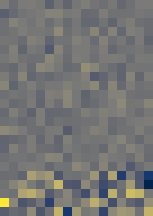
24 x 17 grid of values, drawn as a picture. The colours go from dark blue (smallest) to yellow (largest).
A horizontal seam about 80% of the way down splits the table, and the top part is calmer. The halves do not mirror each other. The distribution is heavy-tailed on both sides. Values change most from cell to cell in the bottom right. No regular stripes run through it.
